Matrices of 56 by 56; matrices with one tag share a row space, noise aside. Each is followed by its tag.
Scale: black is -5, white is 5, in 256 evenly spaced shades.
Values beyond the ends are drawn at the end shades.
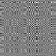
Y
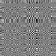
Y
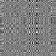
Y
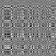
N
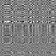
N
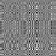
Y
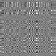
Y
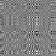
Y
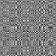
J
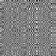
Y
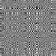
Y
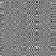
Y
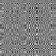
Y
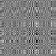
Y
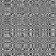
N
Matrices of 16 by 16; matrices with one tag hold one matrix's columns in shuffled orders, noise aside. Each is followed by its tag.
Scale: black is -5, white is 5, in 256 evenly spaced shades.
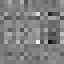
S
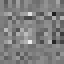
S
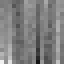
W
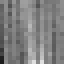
W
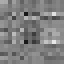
S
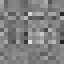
S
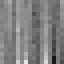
W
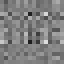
S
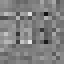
S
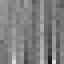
W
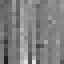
W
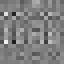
S
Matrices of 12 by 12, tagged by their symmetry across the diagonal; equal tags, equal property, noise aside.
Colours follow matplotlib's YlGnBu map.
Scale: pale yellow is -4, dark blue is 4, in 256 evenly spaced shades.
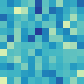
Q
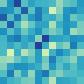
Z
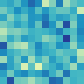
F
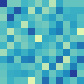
Z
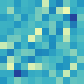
Z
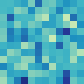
Q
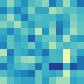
F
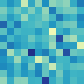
F
